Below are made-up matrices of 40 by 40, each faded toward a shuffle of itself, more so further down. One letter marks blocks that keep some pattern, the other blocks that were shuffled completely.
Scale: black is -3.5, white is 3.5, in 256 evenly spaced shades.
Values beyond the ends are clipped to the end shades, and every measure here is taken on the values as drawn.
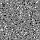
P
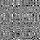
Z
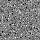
P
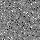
P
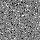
P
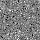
P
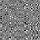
Z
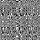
Z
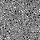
P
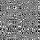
Z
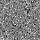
P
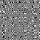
Z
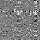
Z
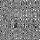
Z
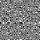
Z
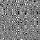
Z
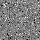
P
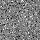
P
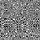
Z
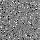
P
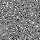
P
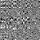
Z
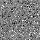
P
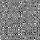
Z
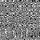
Z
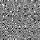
Z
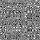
Z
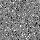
P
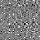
Z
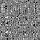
Z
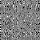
Z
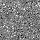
P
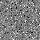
P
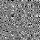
Z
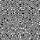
Z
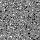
P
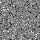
P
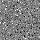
P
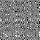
Z
